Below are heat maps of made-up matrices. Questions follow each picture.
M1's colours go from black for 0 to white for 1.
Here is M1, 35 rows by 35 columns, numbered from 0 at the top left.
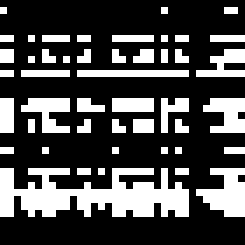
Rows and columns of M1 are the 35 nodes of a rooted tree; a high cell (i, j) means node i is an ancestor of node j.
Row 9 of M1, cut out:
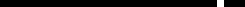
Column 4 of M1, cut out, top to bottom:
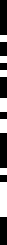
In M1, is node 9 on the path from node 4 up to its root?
no
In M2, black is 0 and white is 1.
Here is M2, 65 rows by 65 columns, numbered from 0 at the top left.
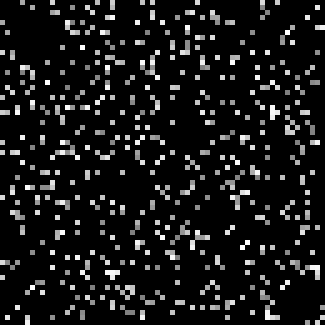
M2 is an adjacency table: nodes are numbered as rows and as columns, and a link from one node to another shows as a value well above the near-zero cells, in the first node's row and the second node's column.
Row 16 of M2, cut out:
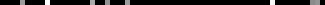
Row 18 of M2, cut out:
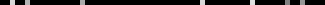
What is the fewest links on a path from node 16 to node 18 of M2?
1
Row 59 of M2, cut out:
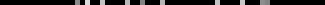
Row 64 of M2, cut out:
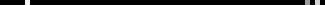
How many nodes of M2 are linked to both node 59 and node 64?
0
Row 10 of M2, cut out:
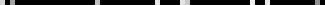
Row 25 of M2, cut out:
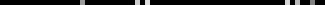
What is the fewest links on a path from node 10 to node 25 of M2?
3
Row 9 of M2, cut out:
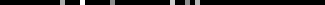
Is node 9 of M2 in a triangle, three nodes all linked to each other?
no
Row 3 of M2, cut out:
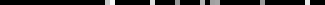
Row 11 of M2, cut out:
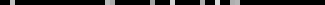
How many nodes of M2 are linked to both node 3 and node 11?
5
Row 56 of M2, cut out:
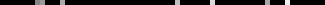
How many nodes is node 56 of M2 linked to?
7
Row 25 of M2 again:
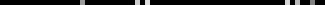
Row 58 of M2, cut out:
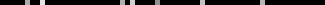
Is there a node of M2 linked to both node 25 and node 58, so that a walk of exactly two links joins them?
no
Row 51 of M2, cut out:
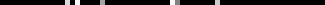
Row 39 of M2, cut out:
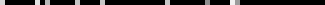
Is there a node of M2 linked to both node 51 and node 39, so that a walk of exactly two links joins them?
yes
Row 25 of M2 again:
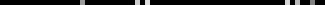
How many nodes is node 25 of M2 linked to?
6
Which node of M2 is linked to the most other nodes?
node 22
